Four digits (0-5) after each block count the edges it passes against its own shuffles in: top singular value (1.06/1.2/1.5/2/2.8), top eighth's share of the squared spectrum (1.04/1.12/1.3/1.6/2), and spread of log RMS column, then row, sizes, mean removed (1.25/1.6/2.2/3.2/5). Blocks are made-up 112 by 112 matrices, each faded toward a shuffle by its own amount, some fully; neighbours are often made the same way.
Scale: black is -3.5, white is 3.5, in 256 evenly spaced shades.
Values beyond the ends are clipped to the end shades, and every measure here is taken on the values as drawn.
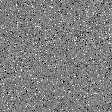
2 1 0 0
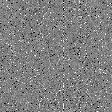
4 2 1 0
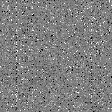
4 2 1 1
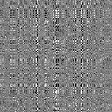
5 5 4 3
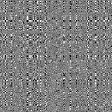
5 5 4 3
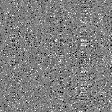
4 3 2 1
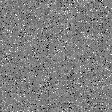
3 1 1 0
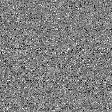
1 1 0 3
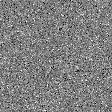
0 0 0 0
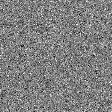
0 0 0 2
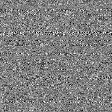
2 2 0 4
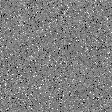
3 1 0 0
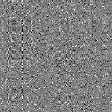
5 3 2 2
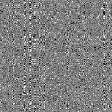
5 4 3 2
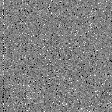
4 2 1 1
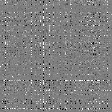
3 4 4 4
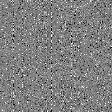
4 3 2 0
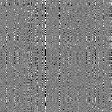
5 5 4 1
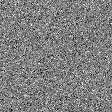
1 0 0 0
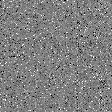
3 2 1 0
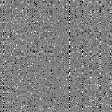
5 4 3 2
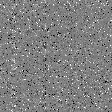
3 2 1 0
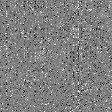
4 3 2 1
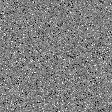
0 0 0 0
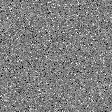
0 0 0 0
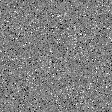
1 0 0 1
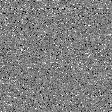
1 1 0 2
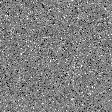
0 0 0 0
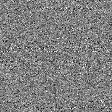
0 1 0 2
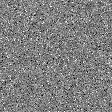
0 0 0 0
